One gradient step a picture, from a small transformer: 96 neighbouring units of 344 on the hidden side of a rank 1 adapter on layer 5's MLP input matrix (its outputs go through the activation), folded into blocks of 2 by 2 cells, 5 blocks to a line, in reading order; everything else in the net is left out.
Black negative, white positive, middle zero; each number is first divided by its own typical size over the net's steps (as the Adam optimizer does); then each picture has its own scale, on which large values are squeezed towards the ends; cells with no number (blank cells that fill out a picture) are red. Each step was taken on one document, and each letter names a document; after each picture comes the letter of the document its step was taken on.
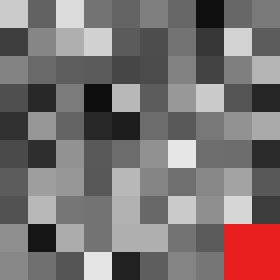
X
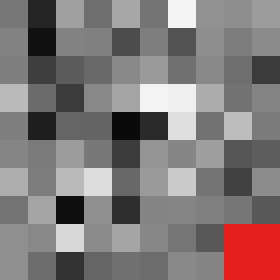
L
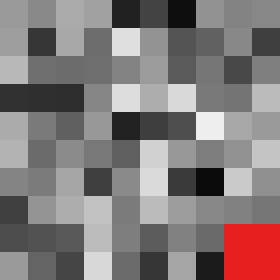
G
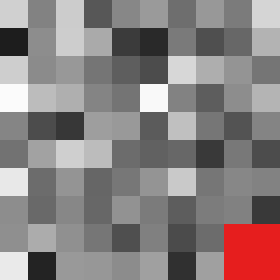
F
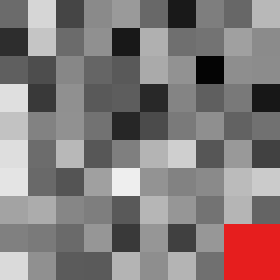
X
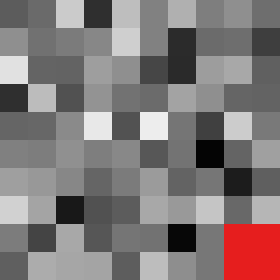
G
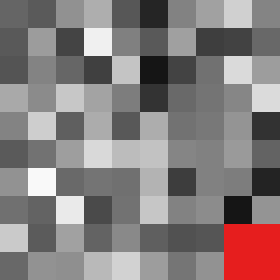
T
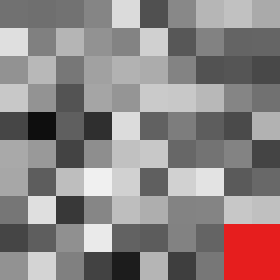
X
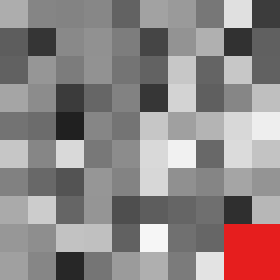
T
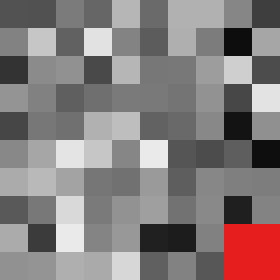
T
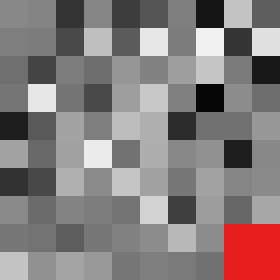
X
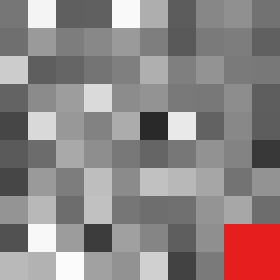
F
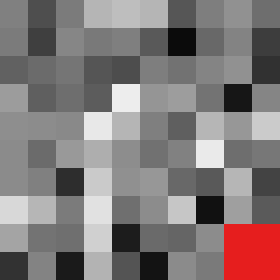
G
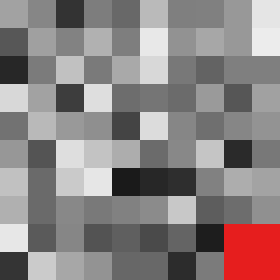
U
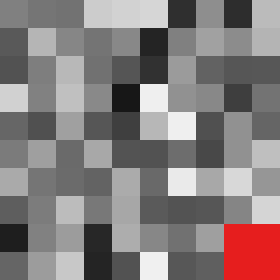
U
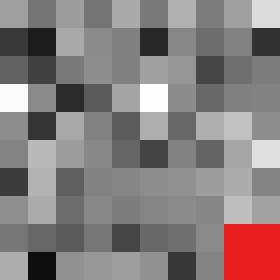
F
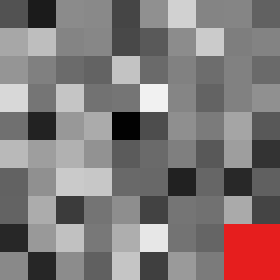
L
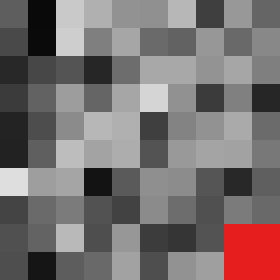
L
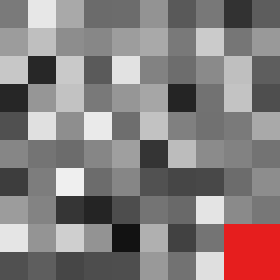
G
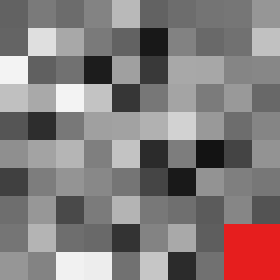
F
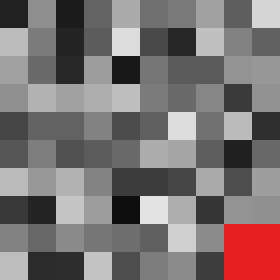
U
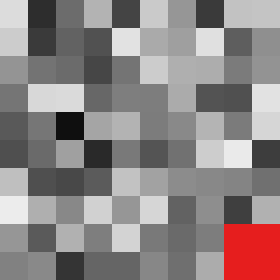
T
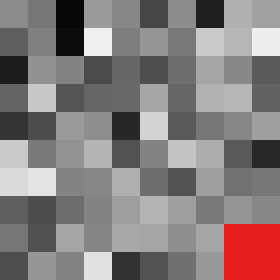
X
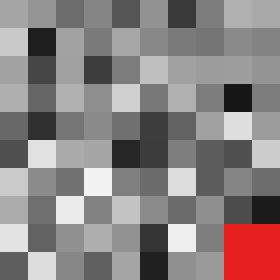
L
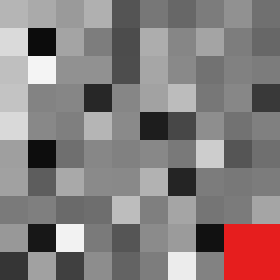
U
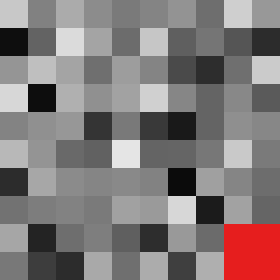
F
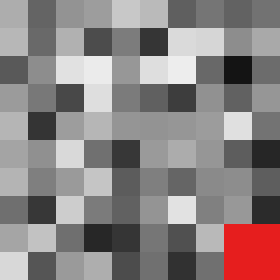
U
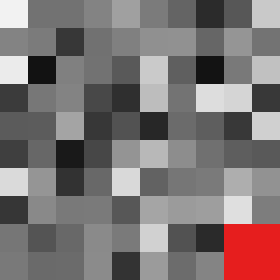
X
